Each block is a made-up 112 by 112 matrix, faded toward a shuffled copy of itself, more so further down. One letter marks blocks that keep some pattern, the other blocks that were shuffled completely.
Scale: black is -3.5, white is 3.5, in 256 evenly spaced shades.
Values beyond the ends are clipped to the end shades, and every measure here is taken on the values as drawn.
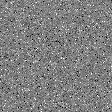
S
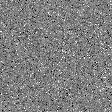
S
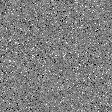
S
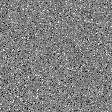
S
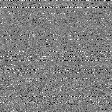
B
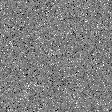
S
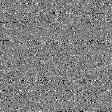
B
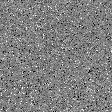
S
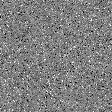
S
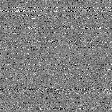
B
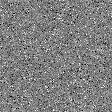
S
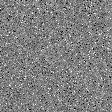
S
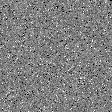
S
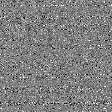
B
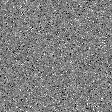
S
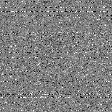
B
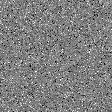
S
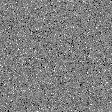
S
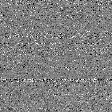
B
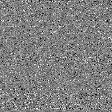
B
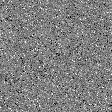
S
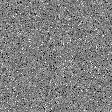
S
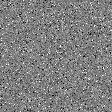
S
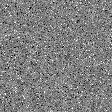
S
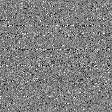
B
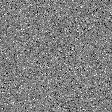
S
